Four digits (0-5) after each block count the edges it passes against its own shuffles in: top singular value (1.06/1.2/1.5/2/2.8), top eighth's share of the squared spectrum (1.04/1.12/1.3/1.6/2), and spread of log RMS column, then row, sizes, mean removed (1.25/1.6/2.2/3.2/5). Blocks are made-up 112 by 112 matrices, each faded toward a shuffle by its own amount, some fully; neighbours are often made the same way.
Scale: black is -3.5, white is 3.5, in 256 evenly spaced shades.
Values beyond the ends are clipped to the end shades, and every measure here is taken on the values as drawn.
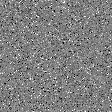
0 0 0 0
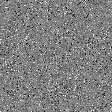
2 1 0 0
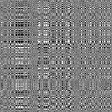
5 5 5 4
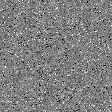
3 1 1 0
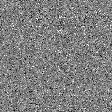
3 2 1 1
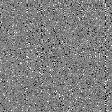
4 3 2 0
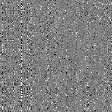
4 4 3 1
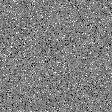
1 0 0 0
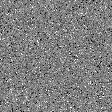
2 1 0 0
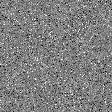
2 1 0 0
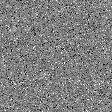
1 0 0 0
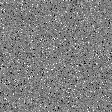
0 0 0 0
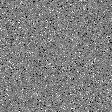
0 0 0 0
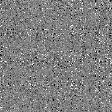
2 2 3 3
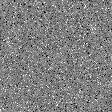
0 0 0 0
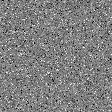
0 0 0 0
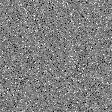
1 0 0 0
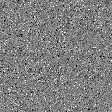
2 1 0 0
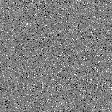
3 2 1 1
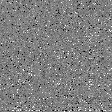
3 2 1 2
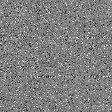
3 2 1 1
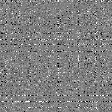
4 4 3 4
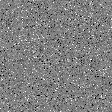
1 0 0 0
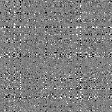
4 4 3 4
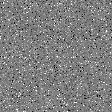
2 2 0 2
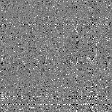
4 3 3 3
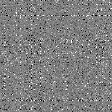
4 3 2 3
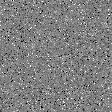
1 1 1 1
